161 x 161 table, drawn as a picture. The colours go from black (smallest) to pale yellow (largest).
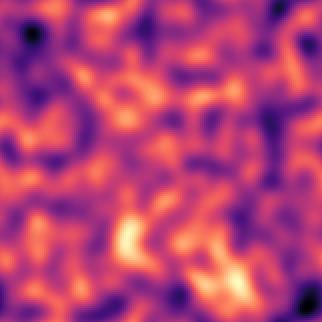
Mirror symmetry: none. Histogram: bell-shaped. Slope: none. Grain: smooth. Lone odd cells: none. Odd rows or columns: none. Average level on the scale: 50%.
